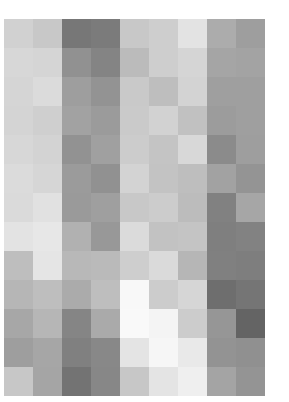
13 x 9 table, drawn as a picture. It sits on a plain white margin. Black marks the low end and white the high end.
Overall the values sit about 70% of the way up the scale. Upright stripes repeat 2 times across the table. The top right is the smoothest part.
